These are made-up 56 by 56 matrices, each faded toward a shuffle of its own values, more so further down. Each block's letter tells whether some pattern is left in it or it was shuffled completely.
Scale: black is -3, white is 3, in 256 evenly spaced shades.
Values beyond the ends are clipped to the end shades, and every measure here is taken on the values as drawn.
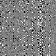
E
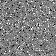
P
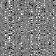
E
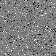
P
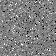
P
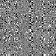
E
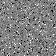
P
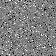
P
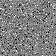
P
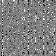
E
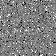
P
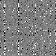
E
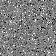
P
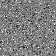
P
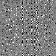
E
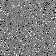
P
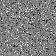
P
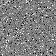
P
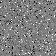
P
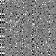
E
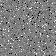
P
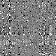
E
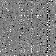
E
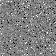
P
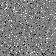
P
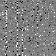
E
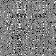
E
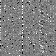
E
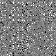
E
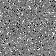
P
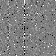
E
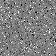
P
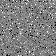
P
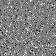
P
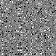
E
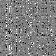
E
